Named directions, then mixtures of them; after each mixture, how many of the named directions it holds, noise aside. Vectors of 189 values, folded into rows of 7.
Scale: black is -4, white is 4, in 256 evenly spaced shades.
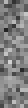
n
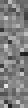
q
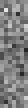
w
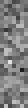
two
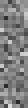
one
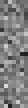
one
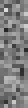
two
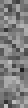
three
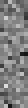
one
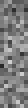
three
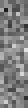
one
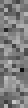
three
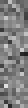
one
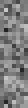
three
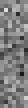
one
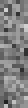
three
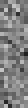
two
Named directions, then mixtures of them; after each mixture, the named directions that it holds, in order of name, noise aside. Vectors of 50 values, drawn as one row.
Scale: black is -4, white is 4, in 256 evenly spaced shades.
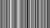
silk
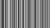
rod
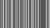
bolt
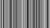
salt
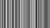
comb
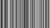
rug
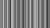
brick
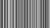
bolt, comb, rug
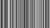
rug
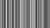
comb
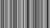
rod, salt, silk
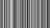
bolt, brick, silk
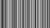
rod, silk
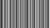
bolt, rug, salt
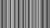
brick, rod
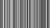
bolt, silk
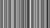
brick, silk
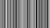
bolt, comb, salt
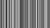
comb, silk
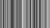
brick, salt, silk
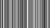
salt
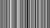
silk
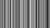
brick, comb, salt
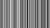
bolt, silk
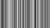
rod, silk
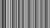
comb, rod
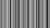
brick, comb, salt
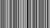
bolt, rod, salt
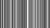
salt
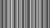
brick, rod, silk
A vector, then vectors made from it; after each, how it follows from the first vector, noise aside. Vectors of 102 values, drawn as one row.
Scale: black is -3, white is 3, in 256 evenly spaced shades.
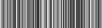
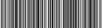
sign-scrambled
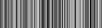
negated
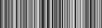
negated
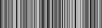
negated
